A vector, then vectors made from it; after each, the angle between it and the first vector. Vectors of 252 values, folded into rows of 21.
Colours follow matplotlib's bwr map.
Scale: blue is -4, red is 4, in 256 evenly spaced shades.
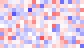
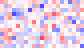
nearly parallel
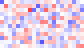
partly opposed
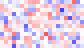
partly aligned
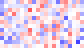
partly opposed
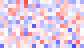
orthogonal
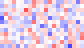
orthogonal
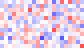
nearly opposite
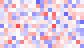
partly aligned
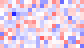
nearly parallel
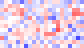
orthogonal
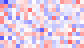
partly opposed
